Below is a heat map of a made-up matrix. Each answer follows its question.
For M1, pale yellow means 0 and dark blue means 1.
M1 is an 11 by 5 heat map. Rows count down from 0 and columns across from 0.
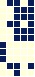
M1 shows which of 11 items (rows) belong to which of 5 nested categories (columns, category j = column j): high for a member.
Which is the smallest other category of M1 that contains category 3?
4
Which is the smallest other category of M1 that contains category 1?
4
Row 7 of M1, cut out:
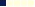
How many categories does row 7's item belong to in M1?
1
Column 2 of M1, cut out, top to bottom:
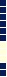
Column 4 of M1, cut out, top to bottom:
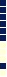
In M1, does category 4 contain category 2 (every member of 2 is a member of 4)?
no
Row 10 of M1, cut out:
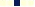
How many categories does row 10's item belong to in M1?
1
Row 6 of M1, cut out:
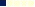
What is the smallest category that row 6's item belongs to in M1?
0
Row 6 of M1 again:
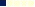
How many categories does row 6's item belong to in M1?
1
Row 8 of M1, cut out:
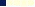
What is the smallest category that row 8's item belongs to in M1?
0
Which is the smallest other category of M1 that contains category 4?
2
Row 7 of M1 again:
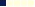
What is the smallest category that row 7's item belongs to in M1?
0
